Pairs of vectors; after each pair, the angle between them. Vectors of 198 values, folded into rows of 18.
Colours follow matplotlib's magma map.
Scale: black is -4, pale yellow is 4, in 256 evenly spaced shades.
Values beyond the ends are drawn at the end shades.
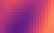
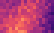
nearly opposite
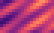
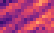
nearly parallel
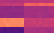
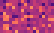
orthogonal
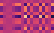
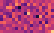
partly aligned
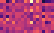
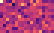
partly aligned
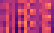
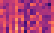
nearly opposite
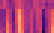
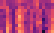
nearly parallel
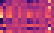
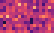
partly aligned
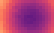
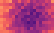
nearly parallel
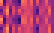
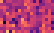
partly aligned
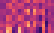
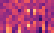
nearly parallel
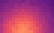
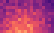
nearly parallel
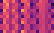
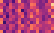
nearly opposite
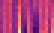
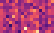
partly opposed
